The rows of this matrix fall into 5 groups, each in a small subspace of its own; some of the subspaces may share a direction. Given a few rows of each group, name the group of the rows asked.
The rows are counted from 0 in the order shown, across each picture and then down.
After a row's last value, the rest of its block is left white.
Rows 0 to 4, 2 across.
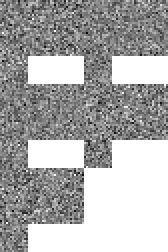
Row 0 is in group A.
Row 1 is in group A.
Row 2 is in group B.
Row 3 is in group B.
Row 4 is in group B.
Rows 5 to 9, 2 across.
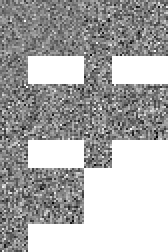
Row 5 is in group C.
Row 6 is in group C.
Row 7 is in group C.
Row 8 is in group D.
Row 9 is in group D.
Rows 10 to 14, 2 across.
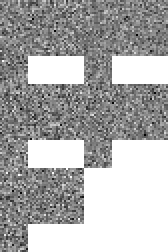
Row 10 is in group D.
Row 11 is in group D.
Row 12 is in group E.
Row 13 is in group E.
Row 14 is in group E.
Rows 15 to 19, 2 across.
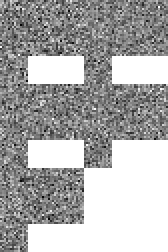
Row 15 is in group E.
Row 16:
C
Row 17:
D
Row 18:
D
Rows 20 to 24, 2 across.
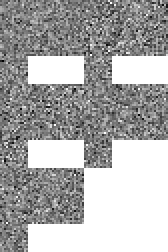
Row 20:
A
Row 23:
D
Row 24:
B
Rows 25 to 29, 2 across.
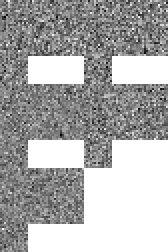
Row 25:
D
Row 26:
E
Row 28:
D
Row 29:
A
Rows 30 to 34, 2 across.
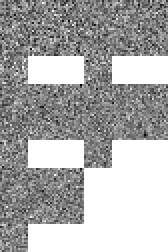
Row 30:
E
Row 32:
B
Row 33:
E
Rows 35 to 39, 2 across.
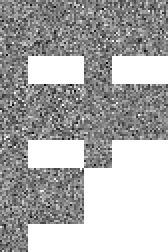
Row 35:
C
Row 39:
B
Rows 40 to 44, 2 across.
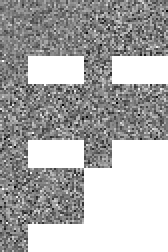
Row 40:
A
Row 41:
A
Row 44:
B
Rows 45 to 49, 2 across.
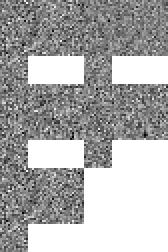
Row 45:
C
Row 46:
C
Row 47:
D
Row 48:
E
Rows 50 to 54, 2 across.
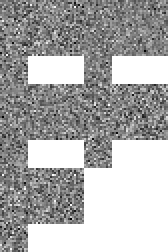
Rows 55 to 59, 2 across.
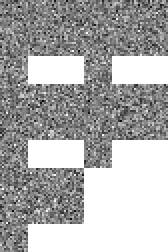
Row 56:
A
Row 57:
D
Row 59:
C
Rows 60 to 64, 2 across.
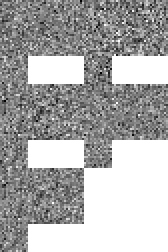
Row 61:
E
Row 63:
D
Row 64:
D
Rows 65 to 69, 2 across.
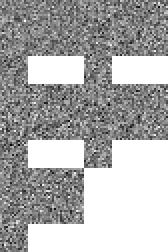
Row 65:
B
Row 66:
B
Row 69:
E
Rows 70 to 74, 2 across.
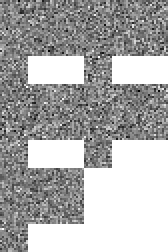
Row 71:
E
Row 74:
A
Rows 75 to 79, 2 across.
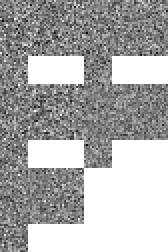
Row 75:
B
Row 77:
D
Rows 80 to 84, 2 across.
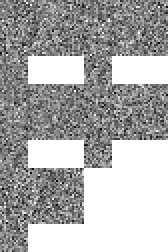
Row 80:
B
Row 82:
C
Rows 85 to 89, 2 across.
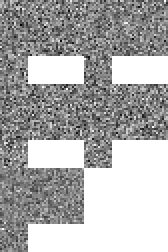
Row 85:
E
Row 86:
B
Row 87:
E
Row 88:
C
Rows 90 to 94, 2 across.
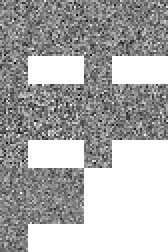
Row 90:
C
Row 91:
C
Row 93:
E
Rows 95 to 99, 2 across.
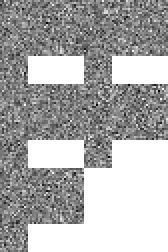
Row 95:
E
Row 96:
D
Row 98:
C
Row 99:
E
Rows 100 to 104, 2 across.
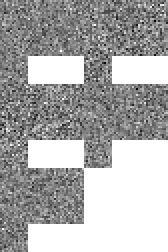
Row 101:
D
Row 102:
C
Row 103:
E
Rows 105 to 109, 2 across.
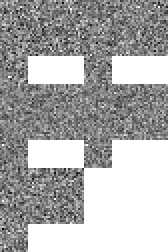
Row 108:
A
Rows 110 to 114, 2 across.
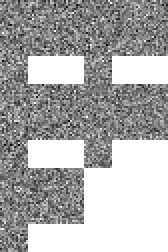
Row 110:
A
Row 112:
C
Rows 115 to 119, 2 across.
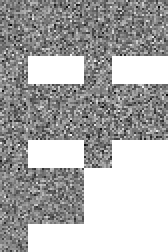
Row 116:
C
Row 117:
B
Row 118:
A
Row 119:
D
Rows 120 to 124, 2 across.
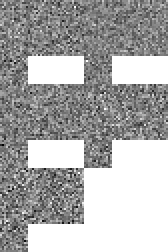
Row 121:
A
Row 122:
A
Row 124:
C
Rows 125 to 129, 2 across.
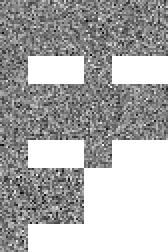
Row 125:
A
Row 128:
B
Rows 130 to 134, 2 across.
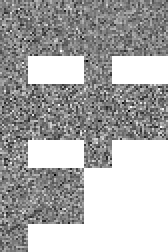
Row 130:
E
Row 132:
E
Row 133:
E
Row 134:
B
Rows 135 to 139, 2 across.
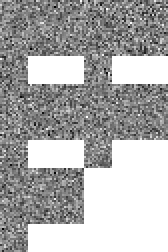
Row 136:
E
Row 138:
A
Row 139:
D
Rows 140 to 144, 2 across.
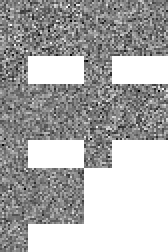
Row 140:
D
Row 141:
A
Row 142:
A
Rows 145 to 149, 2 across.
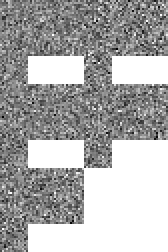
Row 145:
D
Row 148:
D
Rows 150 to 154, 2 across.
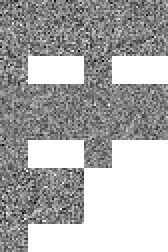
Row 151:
C
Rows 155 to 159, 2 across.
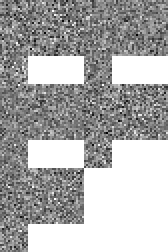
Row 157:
D
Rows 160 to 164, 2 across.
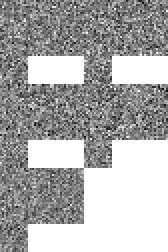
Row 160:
B
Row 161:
A
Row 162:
D
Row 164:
B
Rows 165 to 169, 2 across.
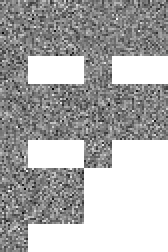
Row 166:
D
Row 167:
E
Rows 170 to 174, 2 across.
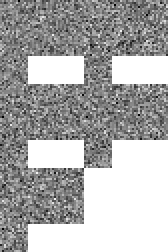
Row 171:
C
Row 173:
A
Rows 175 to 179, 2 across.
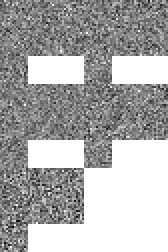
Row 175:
E
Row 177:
C
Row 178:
B
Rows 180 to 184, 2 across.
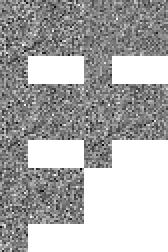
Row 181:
D
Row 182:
C
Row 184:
B
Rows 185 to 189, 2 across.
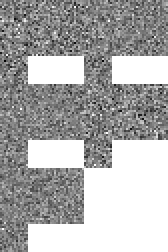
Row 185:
B
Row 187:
E
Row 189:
A
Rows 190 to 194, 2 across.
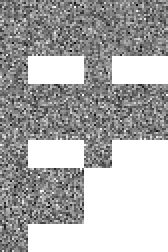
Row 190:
B
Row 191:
E
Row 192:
A
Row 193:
A
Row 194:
B
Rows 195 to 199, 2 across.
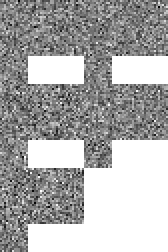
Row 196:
C
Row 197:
E
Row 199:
B
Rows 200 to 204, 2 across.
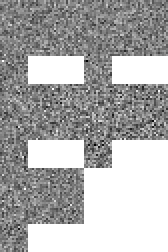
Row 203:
C
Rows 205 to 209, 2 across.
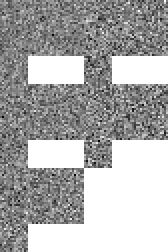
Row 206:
B
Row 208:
E
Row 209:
C
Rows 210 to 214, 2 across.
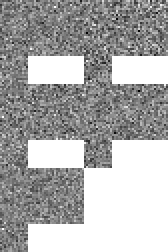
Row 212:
A
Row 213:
B
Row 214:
A
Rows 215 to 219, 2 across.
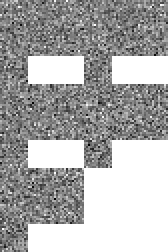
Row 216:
D
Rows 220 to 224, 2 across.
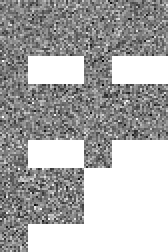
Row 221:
C
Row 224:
D
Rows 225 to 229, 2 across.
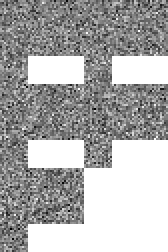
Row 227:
C
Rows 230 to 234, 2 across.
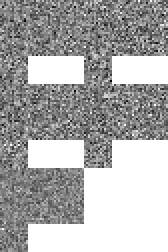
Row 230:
B
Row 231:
E
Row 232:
C
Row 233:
D
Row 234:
A
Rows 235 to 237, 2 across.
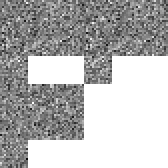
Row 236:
B
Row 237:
D
